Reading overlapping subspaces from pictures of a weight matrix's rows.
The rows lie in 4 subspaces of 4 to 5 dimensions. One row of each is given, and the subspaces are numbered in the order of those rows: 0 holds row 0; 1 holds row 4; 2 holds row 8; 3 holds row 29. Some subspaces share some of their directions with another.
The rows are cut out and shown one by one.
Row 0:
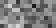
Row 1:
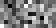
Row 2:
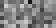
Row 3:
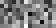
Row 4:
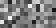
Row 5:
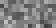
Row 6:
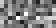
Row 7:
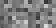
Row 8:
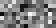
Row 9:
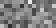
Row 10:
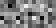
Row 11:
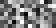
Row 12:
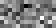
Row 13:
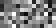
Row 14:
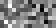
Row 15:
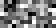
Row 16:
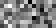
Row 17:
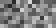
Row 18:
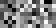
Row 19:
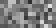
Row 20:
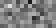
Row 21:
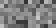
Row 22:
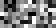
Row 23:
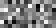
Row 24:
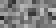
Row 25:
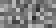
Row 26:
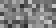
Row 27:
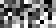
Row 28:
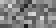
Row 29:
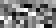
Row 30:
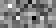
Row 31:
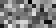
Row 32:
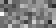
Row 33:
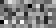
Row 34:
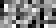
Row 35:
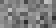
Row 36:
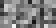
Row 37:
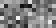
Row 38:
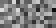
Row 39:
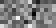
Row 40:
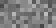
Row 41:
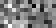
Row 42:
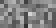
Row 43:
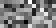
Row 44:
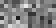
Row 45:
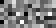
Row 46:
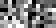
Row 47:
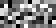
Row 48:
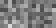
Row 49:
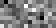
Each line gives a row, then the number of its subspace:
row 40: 2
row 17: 0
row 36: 2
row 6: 1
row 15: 2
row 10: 1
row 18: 3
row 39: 1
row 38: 0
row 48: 0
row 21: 3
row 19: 3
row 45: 1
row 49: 2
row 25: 1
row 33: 1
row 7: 3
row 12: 3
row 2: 2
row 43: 2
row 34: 2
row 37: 0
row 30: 1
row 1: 2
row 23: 1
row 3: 3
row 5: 3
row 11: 3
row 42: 3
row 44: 0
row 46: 0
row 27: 3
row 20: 1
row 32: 2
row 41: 0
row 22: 2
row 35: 3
